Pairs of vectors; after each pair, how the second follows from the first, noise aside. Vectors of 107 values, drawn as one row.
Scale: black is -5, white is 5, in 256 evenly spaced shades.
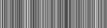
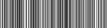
scaled up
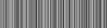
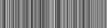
shuffled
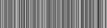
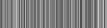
sign-scrambled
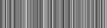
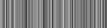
negated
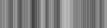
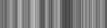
negated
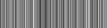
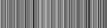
negated
